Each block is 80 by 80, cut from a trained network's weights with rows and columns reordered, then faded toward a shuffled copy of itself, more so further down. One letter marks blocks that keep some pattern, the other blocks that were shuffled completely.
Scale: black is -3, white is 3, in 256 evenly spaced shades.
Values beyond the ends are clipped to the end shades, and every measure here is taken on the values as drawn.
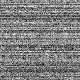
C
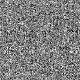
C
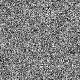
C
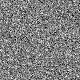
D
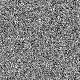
D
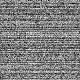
C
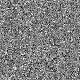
D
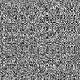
C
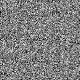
C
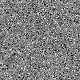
D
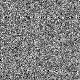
C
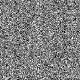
C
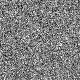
D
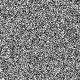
D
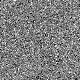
D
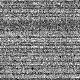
C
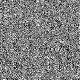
C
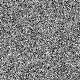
D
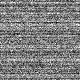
C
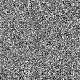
C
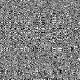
C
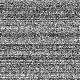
C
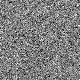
D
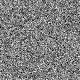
D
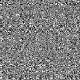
C
